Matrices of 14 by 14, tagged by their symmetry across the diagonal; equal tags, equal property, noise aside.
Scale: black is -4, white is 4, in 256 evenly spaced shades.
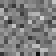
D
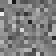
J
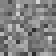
D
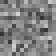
D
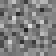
J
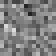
J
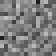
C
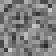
C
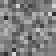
J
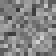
C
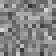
D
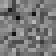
C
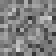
C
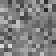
J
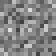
C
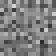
D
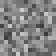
D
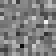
J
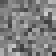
C
